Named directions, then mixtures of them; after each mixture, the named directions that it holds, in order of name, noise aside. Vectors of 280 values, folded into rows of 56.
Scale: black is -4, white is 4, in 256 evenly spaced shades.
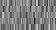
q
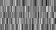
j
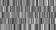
j, q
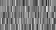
j, q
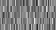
j, q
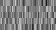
j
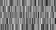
j, q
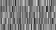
j, q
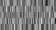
j, q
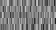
j, q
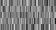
j, q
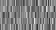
j, q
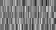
j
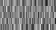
j, q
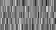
j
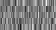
j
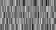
j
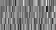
j, q
